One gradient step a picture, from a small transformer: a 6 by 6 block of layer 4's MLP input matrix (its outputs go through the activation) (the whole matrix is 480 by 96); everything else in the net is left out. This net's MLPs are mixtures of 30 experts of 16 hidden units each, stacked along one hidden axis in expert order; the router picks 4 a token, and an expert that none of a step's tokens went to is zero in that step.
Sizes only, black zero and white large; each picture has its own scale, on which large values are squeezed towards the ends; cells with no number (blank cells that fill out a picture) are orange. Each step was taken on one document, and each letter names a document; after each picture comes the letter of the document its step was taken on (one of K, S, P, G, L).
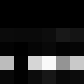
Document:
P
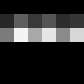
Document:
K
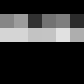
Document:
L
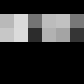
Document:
L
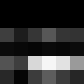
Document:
P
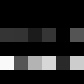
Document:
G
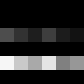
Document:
G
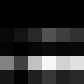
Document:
P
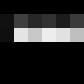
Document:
K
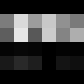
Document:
K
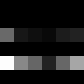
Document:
G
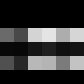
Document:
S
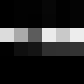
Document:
S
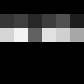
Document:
L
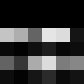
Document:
P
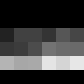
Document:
S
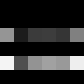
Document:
G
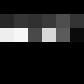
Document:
L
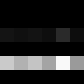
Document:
P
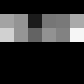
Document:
L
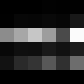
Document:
S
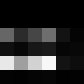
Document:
G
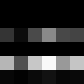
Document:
P
